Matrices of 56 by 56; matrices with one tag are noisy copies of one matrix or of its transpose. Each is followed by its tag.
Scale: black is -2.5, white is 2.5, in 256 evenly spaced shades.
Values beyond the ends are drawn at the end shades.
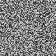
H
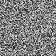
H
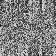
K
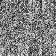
K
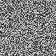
H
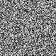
H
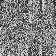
K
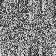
K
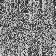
K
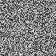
H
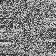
K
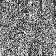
K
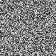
H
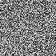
H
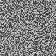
H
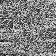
K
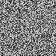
H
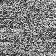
K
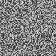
H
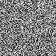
H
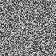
H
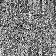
K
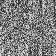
K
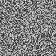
H
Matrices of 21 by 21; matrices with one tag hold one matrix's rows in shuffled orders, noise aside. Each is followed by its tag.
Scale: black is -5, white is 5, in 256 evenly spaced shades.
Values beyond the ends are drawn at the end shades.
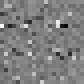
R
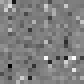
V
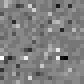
R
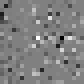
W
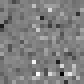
W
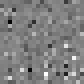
V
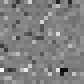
R
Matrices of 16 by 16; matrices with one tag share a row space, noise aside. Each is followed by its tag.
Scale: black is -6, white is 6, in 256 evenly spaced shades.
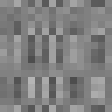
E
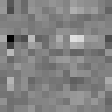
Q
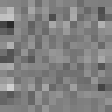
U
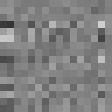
U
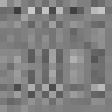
E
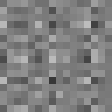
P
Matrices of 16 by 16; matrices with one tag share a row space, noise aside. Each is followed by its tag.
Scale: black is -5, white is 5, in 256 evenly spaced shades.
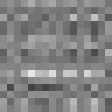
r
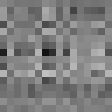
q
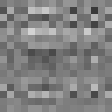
r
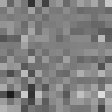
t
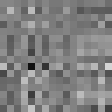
t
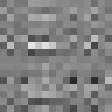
r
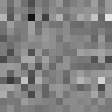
t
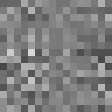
t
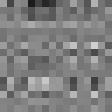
r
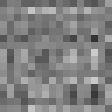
r
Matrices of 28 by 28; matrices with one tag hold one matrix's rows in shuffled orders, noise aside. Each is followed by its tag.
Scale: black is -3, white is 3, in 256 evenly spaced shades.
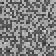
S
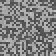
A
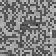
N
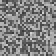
N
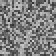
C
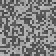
C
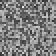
N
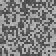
N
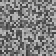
S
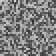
A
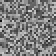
A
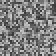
C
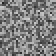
C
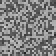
A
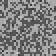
N
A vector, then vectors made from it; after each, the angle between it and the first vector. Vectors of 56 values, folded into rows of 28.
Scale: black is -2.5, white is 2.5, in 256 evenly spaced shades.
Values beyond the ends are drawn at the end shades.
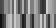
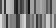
partly opposed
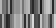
orthogonal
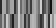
orthogonal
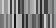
orthogonal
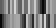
nearly parallel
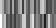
nearly opposite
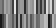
partly aligned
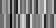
partly opposed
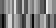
nearly parallel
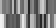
nearly opposite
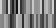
orthogonal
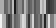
nearly opposite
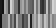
partly aligned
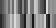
nearly parallel
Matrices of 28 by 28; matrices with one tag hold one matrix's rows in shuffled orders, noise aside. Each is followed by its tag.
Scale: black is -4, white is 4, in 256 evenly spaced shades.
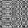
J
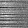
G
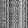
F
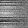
G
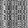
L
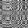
J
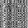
L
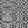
J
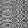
J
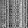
F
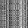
F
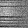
G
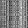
F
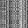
F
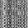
L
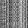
F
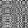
J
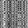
L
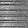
G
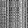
F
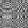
J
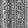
L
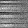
G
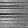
G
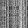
F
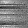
G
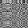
J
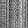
F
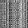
F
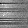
G
